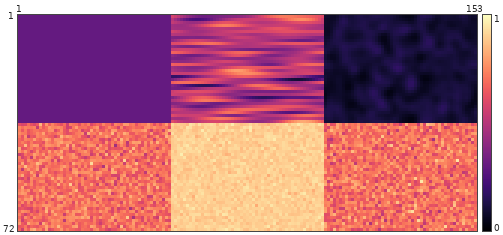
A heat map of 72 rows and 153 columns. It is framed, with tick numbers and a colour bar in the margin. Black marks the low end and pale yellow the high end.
The table splits into 2 rows of 3 panels. Panel 1,1: low, flat. Panel 1,2: middling, streaked across, strong in contrast. Panel 1,3: very low, blotchy, faint in contrast. Panel 2,1: high, fine-grained. Panel 2,2: very high, fine-grained, faint in contrast. Panel 2,3: high, fine-grained.
